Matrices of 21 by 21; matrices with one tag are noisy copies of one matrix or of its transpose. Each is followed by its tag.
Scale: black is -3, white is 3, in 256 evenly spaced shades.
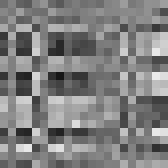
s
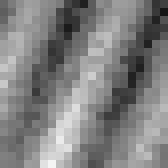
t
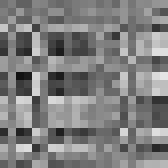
s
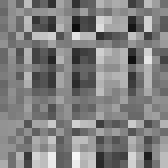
s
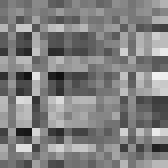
s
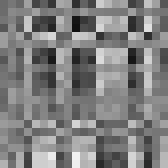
s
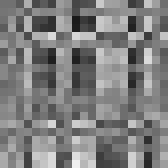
s
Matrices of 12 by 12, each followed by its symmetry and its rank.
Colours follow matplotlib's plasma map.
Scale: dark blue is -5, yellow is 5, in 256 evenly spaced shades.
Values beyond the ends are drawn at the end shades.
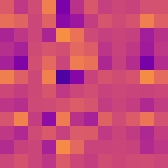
neither, rank two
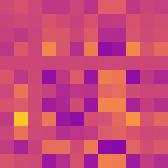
neither, rank two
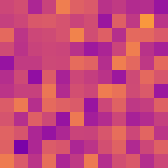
antisymmetric, full rank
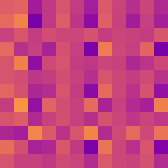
neither, rank two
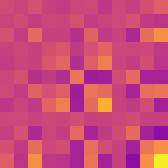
symmetric, rank two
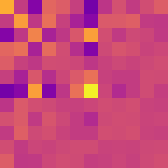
symmetric, rank two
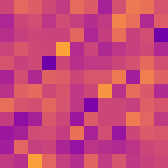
antisymmetric, full rank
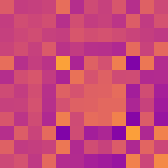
symmetric, rank two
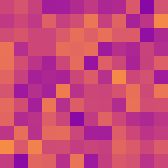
antisymmetric, full rank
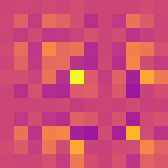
symmetric, rank two
